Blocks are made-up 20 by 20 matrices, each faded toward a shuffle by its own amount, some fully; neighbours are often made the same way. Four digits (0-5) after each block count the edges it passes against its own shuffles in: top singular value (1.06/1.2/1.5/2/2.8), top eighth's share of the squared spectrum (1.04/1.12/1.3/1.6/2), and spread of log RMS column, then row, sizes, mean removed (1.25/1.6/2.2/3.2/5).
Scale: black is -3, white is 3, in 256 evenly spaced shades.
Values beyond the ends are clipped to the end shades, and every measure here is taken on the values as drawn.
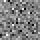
0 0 0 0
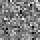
0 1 0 0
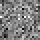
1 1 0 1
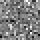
0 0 0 0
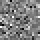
0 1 0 0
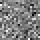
0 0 0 0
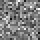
0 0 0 1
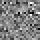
1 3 0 2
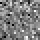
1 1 0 0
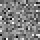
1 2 0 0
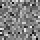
0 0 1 1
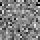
1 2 0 1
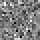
0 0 0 0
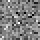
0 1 0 1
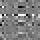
3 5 2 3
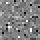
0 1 0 0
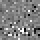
2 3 0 1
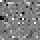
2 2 0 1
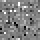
0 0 0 0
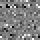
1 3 0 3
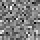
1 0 0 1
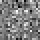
2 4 2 1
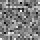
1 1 0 0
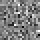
1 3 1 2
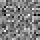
2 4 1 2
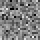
0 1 0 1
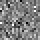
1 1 1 0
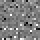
1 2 0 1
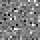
0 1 0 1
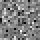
2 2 0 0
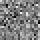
2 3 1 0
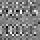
4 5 2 3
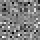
3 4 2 2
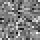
2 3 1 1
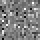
1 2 1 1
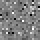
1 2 1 0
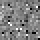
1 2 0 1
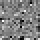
1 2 1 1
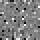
1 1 0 0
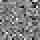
1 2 1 0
